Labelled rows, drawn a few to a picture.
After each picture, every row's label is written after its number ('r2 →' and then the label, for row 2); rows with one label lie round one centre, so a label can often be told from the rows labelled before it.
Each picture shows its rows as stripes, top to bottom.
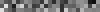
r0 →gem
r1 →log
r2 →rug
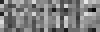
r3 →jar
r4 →rug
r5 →gem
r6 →jar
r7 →rug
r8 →rug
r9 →rug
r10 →gem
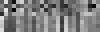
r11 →log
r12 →gem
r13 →log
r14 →jar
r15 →rug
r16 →rug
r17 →rug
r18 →rug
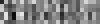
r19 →jar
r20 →rug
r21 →rug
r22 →log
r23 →log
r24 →rug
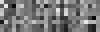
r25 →rug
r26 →log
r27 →rug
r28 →rug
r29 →gem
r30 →jar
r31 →gem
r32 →gem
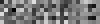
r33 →jar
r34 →gem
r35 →log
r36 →rug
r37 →gem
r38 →rug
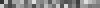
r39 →jar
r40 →rug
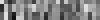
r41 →rug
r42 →jar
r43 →jar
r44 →log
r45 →log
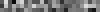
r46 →log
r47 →jar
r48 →gem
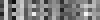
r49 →log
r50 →jar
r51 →log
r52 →jar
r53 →log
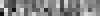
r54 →rug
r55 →rug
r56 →log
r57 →jar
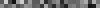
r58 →log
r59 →gem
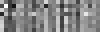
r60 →rug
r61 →log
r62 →rug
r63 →jar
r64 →rug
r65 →rug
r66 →rug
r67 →rug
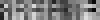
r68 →gem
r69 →jar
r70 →gem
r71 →jar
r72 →jar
